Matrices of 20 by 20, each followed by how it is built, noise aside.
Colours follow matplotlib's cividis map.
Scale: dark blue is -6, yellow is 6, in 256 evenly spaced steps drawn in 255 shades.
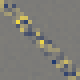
banded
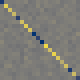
diagonal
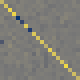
diagonal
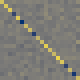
diagonal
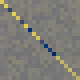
diagonal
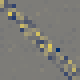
banded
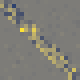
banded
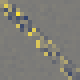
banded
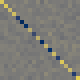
diagonal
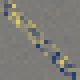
banded
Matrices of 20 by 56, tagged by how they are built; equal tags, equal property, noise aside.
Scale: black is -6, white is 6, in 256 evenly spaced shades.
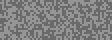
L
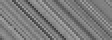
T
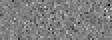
L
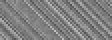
T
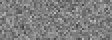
L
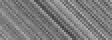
T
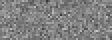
L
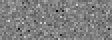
L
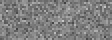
L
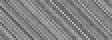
T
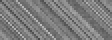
T
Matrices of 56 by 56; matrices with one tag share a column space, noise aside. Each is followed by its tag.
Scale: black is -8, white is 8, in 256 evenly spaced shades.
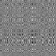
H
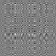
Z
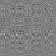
Z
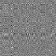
Z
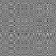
Z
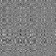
H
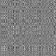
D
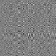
Z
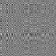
Z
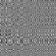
H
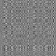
D
